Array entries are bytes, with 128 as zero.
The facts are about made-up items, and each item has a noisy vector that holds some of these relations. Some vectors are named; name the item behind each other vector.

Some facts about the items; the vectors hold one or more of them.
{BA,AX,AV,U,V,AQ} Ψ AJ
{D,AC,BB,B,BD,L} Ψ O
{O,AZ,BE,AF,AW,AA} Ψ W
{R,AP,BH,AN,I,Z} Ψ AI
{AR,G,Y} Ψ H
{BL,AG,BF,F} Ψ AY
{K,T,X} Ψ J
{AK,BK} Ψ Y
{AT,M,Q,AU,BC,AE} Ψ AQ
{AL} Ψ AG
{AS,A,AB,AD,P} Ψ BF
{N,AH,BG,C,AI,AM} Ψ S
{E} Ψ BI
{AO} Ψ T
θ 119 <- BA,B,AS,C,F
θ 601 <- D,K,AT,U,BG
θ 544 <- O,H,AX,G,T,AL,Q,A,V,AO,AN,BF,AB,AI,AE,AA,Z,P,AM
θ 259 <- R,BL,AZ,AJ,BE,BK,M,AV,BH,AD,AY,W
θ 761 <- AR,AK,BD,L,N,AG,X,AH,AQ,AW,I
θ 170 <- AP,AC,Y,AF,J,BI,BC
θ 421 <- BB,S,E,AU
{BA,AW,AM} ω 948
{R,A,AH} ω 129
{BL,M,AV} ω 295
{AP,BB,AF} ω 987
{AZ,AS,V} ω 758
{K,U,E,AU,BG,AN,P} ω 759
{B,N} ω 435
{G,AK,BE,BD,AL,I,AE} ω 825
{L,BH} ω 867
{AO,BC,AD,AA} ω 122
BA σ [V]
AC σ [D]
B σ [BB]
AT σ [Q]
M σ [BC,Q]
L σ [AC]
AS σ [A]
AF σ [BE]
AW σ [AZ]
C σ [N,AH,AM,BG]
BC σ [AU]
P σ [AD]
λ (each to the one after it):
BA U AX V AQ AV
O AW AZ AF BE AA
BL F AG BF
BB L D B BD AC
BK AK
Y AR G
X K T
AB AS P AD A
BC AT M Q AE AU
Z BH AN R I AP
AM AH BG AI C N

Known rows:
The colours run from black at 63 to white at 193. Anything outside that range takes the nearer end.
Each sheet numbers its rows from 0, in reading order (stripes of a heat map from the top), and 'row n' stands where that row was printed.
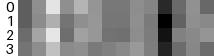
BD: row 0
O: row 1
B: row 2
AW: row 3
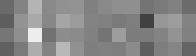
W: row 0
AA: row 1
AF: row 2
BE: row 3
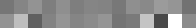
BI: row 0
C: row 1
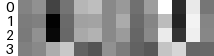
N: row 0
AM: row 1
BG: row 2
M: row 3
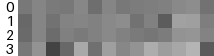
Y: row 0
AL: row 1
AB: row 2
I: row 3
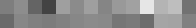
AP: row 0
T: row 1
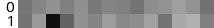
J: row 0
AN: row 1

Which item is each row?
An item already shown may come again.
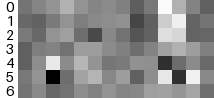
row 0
AV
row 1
Q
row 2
BC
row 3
A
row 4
BD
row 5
BG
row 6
S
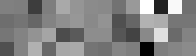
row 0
AH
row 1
V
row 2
AT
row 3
D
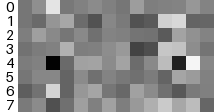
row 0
AF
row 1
BC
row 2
AS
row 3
AE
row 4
AM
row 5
F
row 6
BB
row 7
R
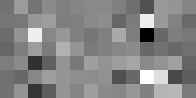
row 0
P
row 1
AJ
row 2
L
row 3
AZ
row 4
BH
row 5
AU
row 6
AI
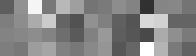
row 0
AC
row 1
M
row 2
BA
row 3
AQ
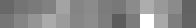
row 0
AD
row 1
AV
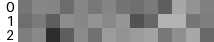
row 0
F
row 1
V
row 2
BH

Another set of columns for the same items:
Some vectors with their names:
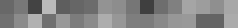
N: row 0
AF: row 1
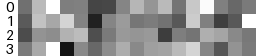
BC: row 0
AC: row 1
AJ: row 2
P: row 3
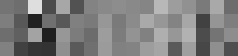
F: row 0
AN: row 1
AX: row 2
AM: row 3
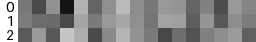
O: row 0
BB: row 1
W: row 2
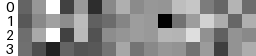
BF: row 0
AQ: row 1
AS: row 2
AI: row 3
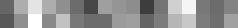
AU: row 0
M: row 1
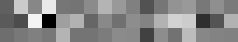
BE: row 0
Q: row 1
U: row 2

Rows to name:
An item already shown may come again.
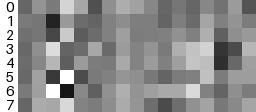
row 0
AZ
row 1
BG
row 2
AP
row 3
AE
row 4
V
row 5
I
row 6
P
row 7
BD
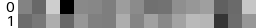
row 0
B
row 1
V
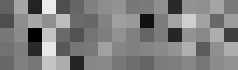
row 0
R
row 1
AQ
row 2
BH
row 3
AP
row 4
D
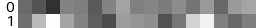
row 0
S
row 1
AU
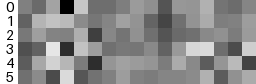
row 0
BA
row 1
BD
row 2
L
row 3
AT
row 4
AD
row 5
AP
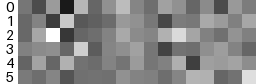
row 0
O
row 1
N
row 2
A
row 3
AW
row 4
AH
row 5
C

